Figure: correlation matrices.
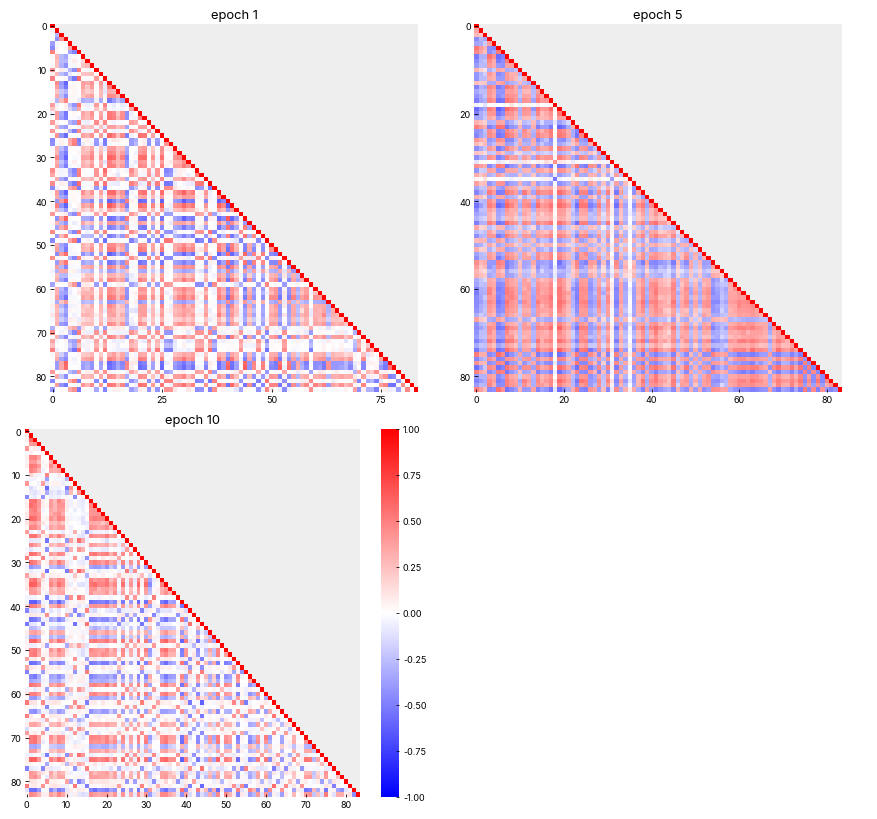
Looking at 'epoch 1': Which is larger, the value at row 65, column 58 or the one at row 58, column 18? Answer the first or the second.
the first
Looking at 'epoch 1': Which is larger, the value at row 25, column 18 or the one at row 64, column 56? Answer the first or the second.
the first
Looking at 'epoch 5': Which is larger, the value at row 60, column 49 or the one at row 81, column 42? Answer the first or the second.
the second
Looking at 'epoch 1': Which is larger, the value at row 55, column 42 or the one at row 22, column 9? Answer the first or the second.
the first
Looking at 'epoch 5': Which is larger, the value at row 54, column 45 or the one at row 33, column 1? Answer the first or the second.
the second
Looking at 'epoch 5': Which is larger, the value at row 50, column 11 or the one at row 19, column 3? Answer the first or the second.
the second
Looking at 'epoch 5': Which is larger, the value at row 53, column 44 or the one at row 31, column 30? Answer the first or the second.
the first
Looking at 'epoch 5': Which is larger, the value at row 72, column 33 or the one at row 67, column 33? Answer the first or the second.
the first
